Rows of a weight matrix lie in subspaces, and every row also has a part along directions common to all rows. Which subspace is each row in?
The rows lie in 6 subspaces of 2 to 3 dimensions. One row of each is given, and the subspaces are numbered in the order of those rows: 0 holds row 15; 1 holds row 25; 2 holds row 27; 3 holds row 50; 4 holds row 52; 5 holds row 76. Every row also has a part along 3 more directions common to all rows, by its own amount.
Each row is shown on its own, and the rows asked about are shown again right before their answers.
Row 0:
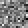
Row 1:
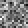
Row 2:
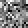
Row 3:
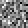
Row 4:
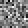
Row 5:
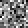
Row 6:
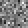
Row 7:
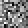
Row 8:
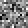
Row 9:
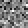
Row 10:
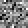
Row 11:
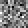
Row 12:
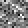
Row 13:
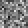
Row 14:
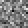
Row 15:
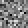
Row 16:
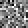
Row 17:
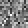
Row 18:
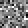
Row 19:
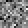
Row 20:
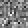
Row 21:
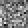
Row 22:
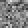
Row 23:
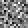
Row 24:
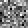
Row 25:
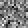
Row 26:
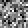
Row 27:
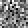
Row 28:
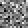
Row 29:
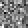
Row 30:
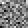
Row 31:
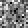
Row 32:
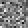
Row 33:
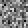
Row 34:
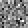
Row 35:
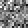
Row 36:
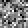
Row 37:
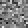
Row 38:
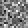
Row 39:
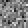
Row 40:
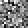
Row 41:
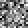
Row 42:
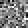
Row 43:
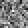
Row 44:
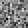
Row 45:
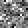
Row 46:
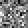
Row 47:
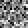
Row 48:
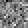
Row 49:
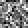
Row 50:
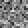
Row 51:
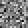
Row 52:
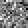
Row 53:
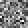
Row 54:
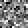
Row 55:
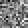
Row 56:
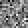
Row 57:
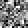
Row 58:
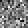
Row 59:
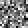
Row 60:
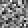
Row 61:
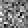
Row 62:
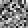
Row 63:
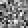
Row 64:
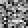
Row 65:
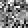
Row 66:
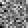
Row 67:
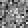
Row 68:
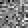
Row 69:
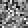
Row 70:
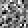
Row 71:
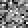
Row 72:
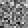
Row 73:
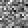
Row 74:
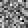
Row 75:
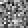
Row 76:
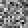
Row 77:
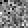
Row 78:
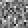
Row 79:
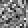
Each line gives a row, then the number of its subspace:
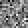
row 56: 1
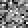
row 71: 2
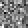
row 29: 5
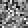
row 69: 2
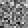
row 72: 5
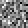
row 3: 4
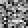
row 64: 0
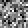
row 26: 4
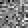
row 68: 1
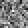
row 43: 3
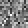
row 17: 1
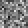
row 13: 5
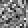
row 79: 2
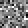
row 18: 1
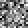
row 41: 2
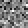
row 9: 3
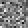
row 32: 5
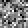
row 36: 4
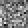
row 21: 0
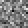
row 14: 3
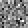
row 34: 5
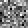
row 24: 0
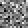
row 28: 5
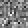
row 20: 1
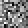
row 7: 0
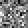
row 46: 0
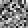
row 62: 2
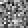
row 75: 0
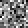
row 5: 2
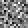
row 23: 0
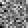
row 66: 5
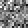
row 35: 3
